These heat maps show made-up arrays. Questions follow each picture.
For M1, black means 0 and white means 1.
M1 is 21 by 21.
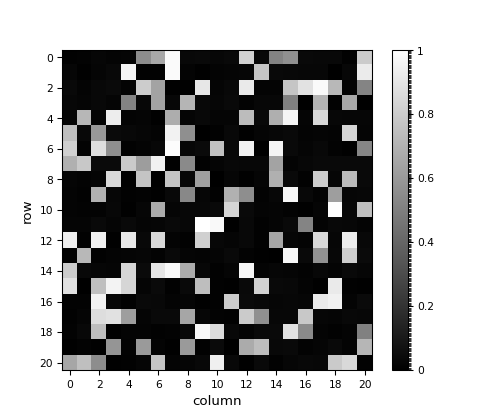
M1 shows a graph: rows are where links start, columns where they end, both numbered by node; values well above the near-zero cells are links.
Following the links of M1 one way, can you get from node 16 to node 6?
yes
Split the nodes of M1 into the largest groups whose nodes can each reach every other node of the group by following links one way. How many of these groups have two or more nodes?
1
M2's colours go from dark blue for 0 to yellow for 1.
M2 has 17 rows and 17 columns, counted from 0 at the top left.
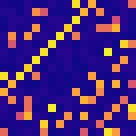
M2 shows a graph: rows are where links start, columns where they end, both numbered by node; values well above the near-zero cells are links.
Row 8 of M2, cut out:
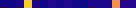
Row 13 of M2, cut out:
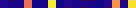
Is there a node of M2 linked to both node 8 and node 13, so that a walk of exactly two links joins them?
yes
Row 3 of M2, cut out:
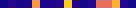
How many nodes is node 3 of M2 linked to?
5
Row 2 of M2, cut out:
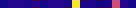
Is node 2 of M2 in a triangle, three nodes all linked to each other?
no
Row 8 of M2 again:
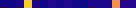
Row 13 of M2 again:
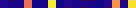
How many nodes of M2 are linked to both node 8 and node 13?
2
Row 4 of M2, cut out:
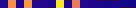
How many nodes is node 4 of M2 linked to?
4
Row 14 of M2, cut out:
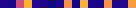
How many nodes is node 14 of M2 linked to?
6
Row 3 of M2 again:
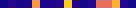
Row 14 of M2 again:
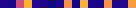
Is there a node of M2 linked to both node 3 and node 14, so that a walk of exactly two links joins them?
yes
